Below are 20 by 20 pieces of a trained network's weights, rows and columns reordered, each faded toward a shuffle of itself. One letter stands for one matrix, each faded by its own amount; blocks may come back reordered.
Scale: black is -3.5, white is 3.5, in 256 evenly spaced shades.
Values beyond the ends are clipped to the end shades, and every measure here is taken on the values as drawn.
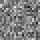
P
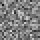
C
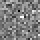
P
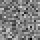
C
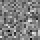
P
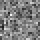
C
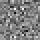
P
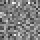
P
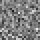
C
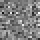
P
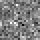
P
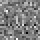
P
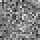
C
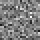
P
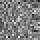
P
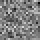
C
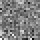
P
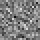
C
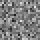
C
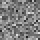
C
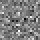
P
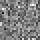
C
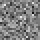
C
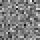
P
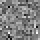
P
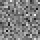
P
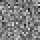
C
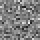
P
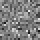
P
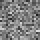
C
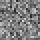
C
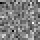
P
